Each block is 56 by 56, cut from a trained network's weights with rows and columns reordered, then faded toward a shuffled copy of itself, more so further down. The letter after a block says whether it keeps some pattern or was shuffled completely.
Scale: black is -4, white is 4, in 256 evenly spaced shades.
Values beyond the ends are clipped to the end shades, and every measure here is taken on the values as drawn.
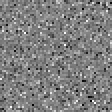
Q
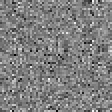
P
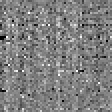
P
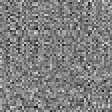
P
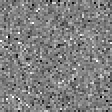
Q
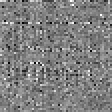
P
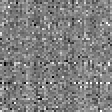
P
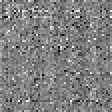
P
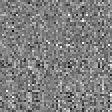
P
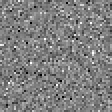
Q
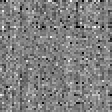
P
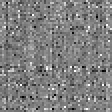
P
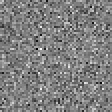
P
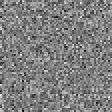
P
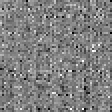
P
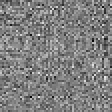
P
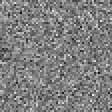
Q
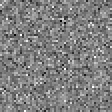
Q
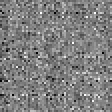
P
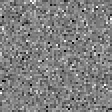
Q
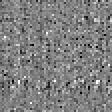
P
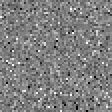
Q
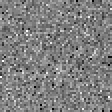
Q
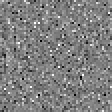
Q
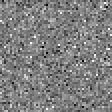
Q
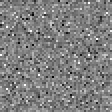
Q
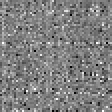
P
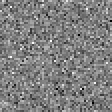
Q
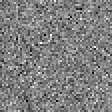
Q
